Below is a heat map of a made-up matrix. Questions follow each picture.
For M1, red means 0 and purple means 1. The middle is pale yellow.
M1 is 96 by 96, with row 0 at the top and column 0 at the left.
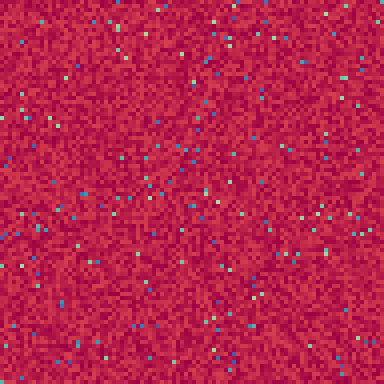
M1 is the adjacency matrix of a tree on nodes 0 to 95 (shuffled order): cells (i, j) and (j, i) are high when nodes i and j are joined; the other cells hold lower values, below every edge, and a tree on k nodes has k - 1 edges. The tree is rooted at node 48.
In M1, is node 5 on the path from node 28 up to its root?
yes
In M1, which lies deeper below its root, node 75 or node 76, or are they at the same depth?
the same depth
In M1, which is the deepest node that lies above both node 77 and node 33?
81
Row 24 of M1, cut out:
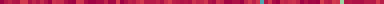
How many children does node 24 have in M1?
1
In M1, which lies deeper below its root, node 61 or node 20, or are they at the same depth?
node 61
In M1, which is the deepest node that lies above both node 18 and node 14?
54
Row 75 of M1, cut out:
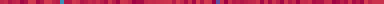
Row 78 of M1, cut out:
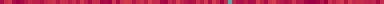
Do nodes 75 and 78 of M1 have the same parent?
no
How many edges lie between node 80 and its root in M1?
2
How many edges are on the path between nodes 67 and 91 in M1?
6
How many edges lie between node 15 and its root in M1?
2
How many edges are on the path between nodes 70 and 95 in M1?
7
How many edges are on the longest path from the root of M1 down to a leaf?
31
